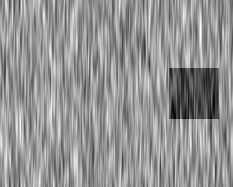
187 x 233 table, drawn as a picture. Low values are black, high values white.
The ninth with the lowest average is the middle right. In the middle right lies a patch that is lower than the rest. The grain runs up and down.
